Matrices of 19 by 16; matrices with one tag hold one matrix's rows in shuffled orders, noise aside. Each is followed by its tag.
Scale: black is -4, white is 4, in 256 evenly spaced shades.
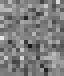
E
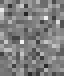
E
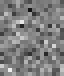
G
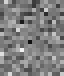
G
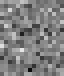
G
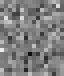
E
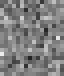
E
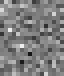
G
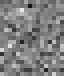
G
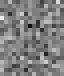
E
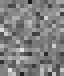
G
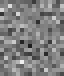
G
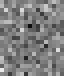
E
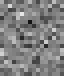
G
